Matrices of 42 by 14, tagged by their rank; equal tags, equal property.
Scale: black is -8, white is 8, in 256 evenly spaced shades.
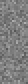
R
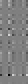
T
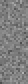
R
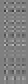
T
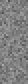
R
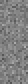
R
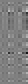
T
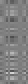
T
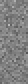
R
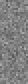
R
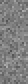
R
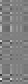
T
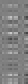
T
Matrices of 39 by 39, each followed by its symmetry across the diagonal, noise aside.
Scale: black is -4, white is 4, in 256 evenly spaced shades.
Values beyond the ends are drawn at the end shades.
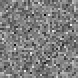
symmetric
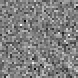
antisymmetric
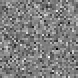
antisymmetric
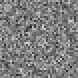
symmetric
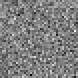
antisymmetric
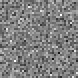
symmetric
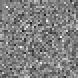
symmetric
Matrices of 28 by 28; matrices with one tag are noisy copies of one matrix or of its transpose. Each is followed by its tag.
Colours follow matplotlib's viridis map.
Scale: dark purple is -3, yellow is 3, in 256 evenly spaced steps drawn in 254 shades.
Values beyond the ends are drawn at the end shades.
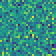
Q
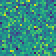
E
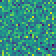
Q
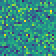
E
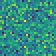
E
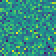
Q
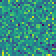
Q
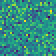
E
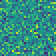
Q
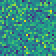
E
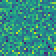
Q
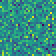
Q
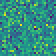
E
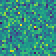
E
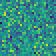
E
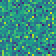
Q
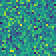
E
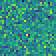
E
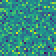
Q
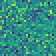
E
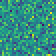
Q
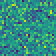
E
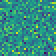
Q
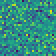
E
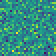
Q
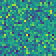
E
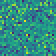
E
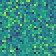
E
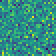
Q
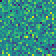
Q
